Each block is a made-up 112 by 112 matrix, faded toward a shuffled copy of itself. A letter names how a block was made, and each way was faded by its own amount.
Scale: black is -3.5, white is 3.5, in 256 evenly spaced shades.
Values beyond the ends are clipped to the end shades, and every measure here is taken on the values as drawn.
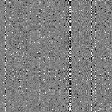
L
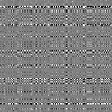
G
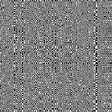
L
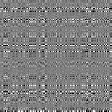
G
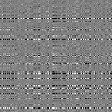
G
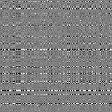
G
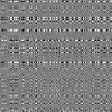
G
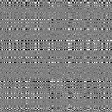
G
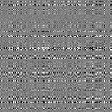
G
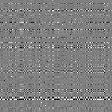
G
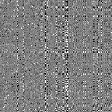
L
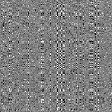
L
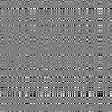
G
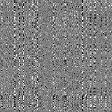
L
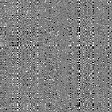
L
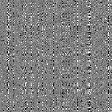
L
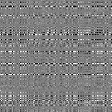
G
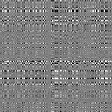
G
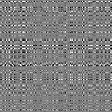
G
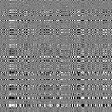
G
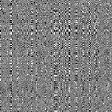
L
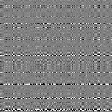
G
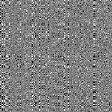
L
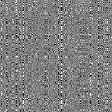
L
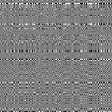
G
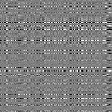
G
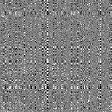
L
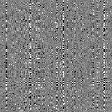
L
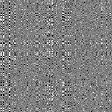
L
